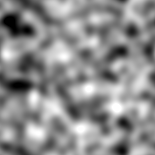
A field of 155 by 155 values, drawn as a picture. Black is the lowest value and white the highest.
Grain: smooth. Mirror symmetry: none. Odd rows or columns: none. Lone odd cells: none.
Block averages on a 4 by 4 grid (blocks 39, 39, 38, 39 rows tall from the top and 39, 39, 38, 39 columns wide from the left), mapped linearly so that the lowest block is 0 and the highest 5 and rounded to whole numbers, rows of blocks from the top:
0 4 3 3
3 4 3 3
2 3 4 5
3 4 4 2
